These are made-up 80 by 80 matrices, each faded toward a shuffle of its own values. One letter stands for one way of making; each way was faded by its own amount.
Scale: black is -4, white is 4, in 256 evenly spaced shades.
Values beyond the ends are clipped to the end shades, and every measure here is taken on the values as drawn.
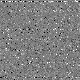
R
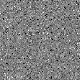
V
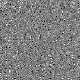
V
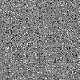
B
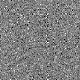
B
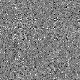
B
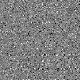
V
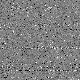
R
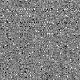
V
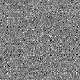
V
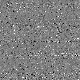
R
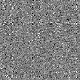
B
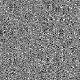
B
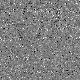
R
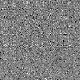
B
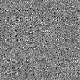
B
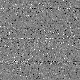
R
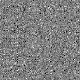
B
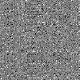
B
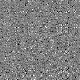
V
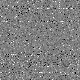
R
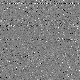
R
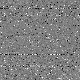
R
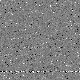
R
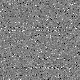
R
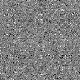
B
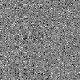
V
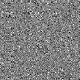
B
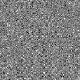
B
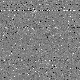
R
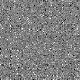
V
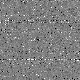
R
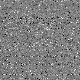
R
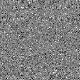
B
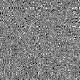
B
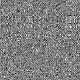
V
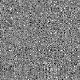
B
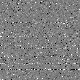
R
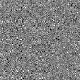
B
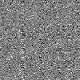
V
